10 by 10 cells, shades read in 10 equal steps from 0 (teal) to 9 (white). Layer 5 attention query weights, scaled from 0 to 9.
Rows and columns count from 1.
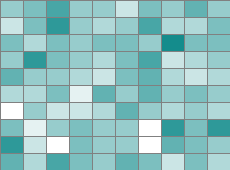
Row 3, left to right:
4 6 4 5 4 4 5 0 4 4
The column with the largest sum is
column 4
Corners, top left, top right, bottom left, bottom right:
5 5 3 6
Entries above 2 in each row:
9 8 9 8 10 10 10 8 9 9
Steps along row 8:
up down down up same up down up down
